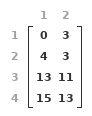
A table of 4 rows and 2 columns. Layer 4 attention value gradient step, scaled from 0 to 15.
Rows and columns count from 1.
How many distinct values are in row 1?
2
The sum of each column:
32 30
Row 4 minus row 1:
15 10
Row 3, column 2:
11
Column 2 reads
3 3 11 13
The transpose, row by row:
0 4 13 15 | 3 3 11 13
